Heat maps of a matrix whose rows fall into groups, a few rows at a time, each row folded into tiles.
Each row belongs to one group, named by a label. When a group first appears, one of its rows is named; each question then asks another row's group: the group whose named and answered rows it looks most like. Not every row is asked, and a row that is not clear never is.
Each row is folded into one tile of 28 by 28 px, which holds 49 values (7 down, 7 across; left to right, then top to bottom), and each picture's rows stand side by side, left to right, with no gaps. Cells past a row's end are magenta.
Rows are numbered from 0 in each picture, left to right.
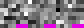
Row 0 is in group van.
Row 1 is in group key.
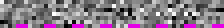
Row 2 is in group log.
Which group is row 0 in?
key
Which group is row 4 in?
van
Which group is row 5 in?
van
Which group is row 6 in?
van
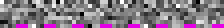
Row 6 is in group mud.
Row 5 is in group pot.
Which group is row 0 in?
key
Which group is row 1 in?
pot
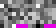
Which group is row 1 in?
log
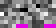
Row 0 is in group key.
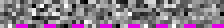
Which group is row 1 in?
van
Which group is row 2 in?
log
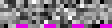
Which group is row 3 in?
log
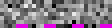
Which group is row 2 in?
log
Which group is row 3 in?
log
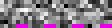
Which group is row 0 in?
key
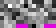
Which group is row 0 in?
mud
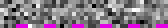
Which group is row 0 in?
van
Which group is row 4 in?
key
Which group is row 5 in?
key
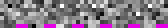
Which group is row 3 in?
mud
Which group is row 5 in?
mud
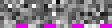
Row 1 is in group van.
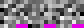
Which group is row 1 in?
log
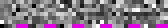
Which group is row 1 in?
van
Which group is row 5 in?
pot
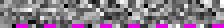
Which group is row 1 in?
key
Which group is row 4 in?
pot
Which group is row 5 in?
van
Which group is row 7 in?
pot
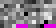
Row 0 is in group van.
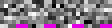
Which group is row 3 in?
key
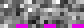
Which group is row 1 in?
key
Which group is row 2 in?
key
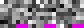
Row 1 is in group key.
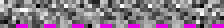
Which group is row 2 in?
mud
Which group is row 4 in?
mud
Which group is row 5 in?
mud
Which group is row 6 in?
mud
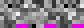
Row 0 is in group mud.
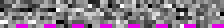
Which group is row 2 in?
key
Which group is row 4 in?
mud
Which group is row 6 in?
van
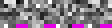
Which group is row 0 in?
pot
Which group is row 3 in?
pot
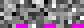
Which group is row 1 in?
pot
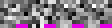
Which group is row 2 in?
mud
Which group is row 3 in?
mud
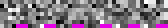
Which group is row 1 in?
van
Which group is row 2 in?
key
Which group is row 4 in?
pot
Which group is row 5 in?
pot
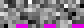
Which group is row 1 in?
key
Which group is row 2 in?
mud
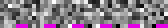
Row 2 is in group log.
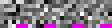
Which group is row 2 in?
van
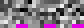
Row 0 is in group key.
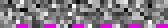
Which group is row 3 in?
pot
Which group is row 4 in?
pot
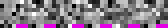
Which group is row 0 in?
log
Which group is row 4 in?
pot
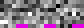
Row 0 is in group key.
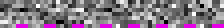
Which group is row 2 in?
key
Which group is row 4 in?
pot
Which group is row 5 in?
log
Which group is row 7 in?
pot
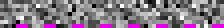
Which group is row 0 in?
log
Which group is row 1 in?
mud
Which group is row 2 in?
log
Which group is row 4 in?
mud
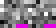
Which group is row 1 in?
van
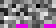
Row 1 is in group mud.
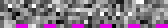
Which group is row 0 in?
mud
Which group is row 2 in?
key
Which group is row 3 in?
van
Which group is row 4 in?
log
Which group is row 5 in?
key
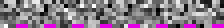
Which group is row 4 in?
log
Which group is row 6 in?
log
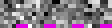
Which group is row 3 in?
pot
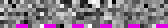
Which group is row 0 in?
key
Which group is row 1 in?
van
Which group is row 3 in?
pot
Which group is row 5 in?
van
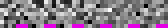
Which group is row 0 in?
van
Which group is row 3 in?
key
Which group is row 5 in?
van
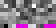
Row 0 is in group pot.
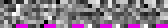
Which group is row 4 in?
pot
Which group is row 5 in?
pot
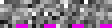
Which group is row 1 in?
van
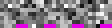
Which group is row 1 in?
pot
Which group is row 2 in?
mud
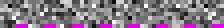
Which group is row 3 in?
log
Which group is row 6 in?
mud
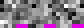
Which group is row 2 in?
mud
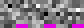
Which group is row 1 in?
mud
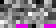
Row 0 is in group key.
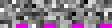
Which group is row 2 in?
mud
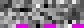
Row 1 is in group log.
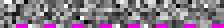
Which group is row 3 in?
key
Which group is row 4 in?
pot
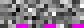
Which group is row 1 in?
van
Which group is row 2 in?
pot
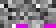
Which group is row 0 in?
van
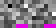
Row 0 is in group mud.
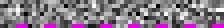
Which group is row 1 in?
log
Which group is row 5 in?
van
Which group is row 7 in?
key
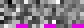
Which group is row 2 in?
key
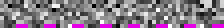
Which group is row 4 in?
van
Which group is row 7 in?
pot
